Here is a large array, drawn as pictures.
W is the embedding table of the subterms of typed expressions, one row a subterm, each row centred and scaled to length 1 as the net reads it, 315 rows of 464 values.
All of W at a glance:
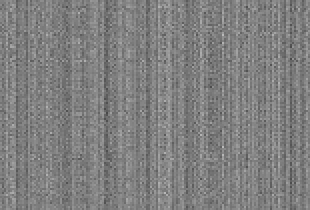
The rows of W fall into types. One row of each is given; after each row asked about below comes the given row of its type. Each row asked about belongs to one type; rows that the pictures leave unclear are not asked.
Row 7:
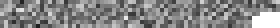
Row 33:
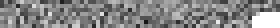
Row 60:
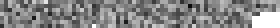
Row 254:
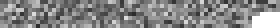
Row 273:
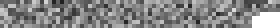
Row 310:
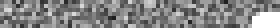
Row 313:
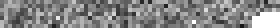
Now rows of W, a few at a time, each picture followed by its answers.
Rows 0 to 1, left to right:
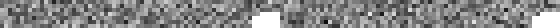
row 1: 313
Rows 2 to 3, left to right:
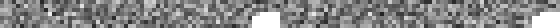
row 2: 310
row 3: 254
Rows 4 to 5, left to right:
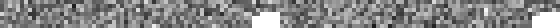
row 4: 60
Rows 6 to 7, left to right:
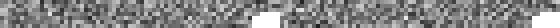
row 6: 310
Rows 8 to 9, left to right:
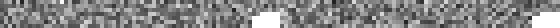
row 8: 60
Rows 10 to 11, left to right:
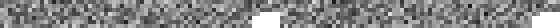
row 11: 273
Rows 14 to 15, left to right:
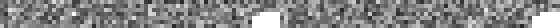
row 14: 254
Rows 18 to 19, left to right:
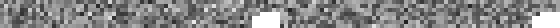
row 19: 7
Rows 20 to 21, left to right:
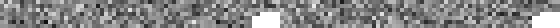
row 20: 7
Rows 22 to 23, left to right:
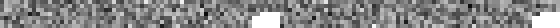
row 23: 60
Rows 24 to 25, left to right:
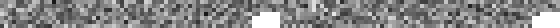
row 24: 7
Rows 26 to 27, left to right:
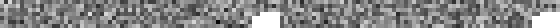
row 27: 60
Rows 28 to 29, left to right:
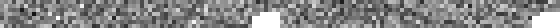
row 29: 254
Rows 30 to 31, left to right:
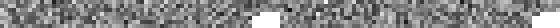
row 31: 60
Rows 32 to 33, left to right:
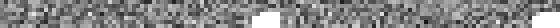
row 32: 254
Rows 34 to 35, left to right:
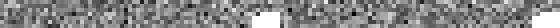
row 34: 313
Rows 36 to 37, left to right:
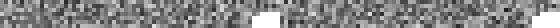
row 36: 310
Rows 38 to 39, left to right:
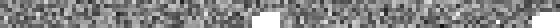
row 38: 60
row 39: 33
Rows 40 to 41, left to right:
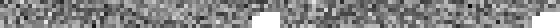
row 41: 254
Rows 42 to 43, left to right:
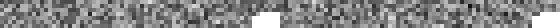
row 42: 273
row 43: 60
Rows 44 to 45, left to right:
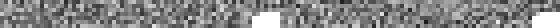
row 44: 310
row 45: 33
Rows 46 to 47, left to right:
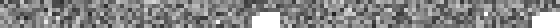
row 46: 273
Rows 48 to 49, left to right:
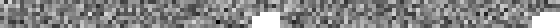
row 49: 313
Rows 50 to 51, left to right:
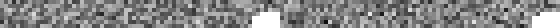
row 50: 310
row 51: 313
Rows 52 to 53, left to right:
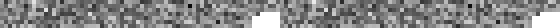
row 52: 254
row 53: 254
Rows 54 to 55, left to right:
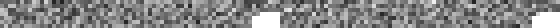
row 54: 273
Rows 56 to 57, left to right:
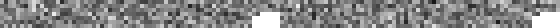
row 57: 60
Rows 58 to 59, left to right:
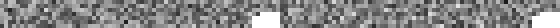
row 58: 7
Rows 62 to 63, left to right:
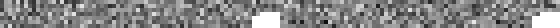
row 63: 7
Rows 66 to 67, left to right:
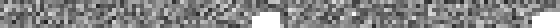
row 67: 254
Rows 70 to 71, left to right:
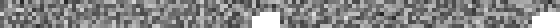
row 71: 310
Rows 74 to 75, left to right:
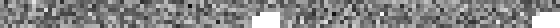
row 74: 254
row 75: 33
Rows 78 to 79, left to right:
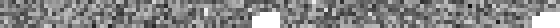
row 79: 254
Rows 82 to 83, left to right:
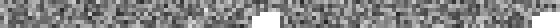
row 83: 60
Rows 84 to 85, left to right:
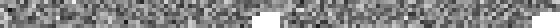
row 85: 7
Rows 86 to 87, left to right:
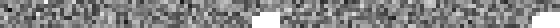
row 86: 60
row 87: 310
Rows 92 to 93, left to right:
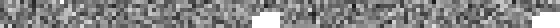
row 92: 313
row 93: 273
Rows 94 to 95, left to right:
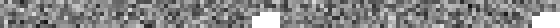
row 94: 7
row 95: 60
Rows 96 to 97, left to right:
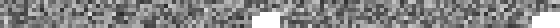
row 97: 310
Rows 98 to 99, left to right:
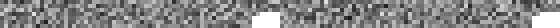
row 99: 273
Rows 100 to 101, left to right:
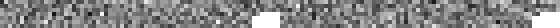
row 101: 60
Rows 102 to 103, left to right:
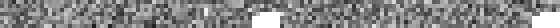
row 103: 60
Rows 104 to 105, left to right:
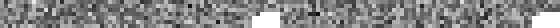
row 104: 254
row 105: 273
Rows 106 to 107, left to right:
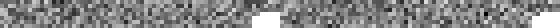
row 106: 273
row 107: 313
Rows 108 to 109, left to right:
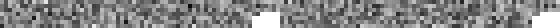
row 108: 60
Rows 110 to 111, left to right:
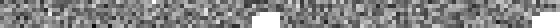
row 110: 273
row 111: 60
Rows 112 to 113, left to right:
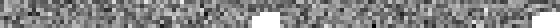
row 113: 33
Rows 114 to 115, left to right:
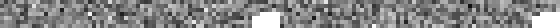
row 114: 33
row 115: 60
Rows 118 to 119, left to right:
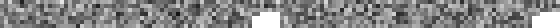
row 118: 7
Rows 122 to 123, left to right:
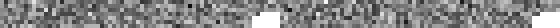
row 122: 254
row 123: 60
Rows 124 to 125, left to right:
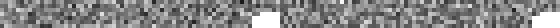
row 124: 7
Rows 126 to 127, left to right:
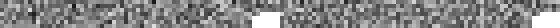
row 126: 273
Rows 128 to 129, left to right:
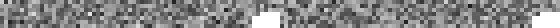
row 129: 7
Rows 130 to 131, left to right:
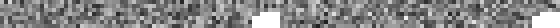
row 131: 7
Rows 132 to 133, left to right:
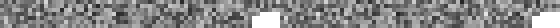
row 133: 60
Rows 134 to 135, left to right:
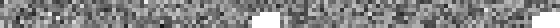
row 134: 313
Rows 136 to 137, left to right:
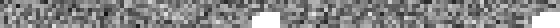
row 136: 254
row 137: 254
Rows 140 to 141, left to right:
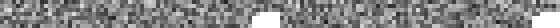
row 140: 310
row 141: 60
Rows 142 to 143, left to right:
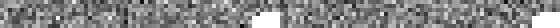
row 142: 313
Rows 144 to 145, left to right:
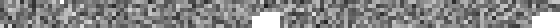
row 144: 313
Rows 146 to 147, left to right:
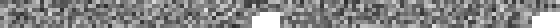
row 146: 273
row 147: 310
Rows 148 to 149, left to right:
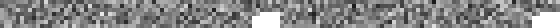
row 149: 273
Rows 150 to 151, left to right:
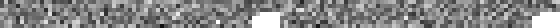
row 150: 33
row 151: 7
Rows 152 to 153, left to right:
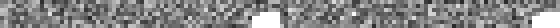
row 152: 310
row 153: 254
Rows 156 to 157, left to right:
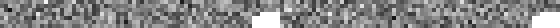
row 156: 60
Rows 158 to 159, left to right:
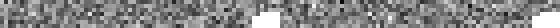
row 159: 33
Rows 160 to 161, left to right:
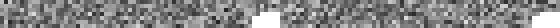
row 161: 254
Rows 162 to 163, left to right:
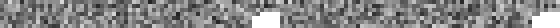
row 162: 313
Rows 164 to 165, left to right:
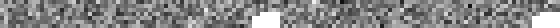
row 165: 273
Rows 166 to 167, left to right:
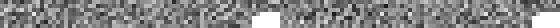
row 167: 273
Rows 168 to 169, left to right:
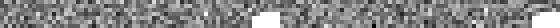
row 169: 33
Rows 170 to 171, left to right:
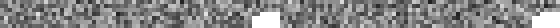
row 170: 60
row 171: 313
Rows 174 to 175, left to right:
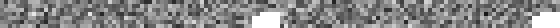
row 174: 254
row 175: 7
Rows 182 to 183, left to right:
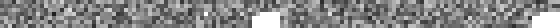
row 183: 310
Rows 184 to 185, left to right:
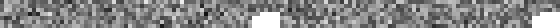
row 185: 33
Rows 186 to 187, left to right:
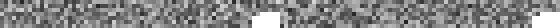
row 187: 7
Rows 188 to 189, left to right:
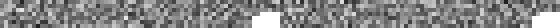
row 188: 7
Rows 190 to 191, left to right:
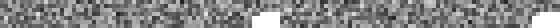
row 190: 60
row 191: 310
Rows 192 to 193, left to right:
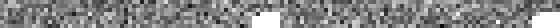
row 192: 313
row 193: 33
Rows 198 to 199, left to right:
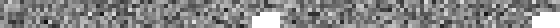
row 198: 313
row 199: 7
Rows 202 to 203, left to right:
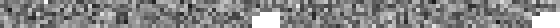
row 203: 60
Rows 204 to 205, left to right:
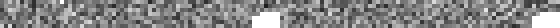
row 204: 313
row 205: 273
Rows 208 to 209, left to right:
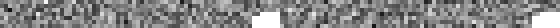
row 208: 60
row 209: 254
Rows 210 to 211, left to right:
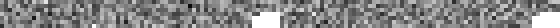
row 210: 60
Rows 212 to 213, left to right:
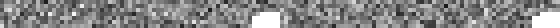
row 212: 254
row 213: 7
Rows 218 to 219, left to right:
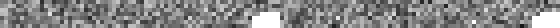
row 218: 310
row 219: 313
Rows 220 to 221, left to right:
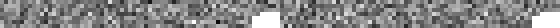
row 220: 254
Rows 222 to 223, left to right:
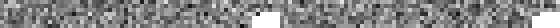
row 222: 313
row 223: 7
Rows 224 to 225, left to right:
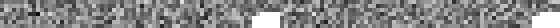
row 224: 273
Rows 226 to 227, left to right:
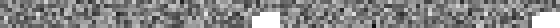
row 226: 60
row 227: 33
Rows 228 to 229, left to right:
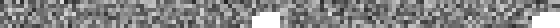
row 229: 310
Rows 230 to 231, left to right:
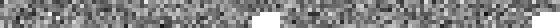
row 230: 313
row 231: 7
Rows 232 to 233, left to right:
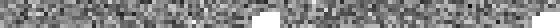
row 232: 254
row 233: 254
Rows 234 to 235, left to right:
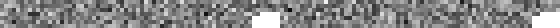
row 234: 7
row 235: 60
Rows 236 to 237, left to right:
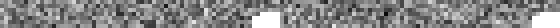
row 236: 7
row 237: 254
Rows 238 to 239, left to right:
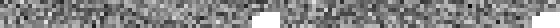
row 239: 254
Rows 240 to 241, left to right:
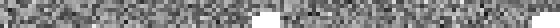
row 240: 7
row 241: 313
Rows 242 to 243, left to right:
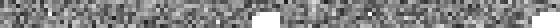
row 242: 33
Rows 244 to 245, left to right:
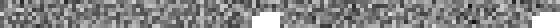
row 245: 273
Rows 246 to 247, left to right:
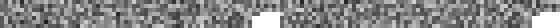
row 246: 60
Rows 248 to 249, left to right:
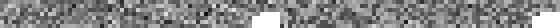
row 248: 254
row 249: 7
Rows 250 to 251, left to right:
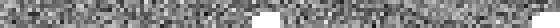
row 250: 7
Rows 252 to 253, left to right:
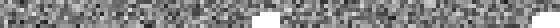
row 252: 7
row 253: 310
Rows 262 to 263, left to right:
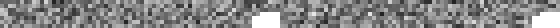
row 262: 273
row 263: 254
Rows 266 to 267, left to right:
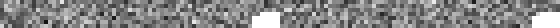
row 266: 313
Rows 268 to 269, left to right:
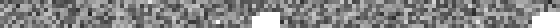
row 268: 273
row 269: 310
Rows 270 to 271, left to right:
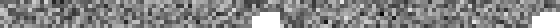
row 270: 273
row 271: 313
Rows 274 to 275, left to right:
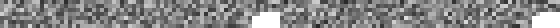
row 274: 310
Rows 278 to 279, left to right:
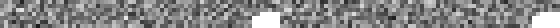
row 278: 7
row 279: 310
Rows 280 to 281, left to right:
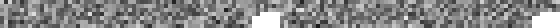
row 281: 7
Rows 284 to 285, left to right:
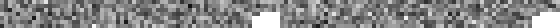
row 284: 60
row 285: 7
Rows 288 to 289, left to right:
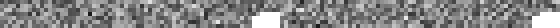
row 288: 273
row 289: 7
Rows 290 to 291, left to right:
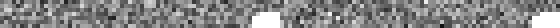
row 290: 310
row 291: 313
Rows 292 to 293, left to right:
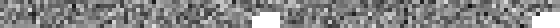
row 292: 273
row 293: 313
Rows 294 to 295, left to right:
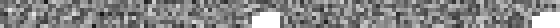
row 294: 254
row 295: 60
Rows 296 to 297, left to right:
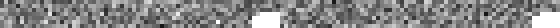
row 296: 33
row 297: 7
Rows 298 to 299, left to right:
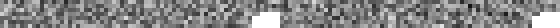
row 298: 310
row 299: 60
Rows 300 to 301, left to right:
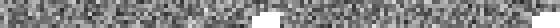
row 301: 60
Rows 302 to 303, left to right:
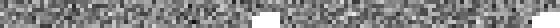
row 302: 273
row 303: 310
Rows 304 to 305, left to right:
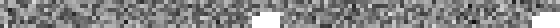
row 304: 7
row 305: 273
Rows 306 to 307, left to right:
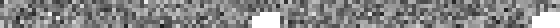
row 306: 313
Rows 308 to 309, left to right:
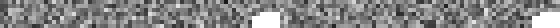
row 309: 7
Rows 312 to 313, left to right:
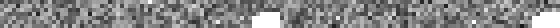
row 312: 273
